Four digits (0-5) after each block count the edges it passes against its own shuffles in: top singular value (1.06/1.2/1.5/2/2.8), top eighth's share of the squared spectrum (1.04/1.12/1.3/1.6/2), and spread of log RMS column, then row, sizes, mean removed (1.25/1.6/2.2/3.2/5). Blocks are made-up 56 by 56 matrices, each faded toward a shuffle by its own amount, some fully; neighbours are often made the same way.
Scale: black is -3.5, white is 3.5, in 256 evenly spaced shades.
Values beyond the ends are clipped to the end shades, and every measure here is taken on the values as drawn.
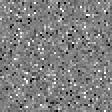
0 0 0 0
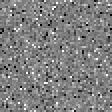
0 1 0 0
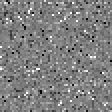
2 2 0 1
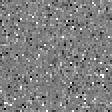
0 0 0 0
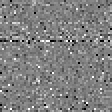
3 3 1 2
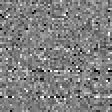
4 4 1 2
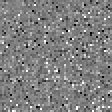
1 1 0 0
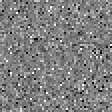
0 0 0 1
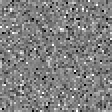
0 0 0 0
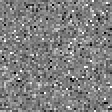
0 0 0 0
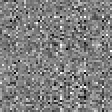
4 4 2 2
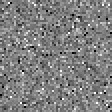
1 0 0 0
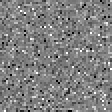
0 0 0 0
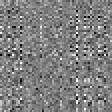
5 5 3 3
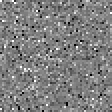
0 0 0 0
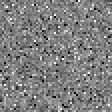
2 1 0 0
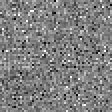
3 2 0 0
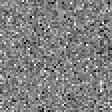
2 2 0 0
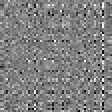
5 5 3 2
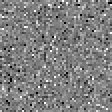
0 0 0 0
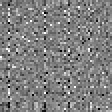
4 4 3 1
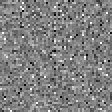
3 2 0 0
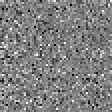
3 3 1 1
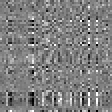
5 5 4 3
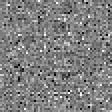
3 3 2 0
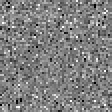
2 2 1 0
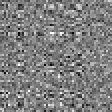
4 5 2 3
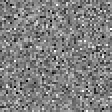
2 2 0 0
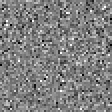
2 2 0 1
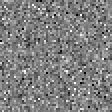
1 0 1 0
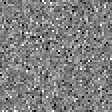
2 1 0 0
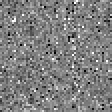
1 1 1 0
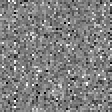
1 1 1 0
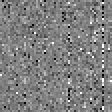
3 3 2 0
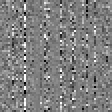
3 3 4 0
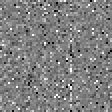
1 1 1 0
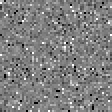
2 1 0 0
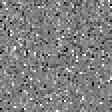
2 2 1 0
